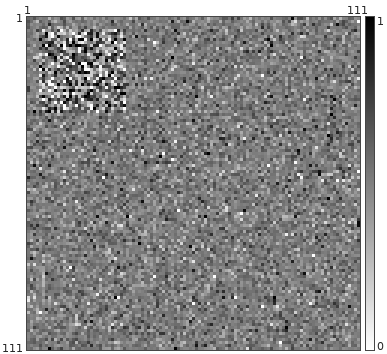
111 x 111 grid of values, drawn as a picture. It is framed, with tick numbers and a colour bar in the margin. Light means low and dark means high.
Odd patch: rougher, in the top left. Stripes: none. Odd rows or columns: none. Histogram: heavy tails on both sides. Roughest part: top left.
